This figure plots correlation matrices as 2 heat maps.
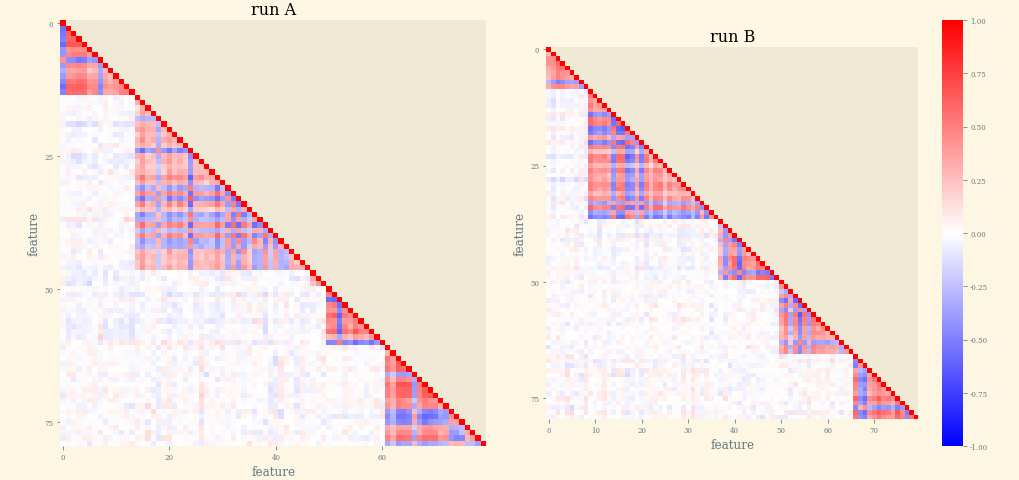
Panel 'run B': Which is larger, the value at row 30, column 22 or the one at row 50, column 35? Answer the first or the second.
the first
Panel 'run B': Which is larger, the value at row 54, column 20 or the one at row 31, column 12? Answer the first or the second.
the second
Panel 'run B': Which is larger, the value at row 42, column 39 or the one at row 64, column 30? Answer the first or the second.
the first
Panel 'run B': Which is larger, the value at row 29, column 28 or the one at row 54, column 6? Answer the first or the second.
the first
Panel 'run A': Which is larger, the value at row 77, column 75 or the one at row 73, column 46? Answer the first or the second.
the second
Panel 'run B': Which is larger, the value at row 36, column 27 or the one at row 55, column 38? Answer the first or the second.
the second
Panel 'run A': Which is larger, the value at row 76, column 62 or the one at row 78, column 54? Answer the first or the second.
the first
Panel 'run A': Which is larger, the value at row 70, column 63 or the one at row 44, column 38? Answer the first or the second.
the first
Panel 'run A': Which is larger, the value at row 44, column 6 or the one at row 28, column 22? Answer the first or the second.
the second
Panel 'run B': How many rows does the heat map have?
80
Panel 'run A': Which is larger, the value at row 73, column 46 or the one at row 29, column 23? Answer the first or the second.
the second
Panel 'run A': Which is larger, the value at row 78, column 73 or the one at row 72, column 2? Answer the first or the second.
the second
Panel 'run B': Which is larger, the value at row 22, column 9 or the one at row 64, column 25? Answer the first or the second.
the first
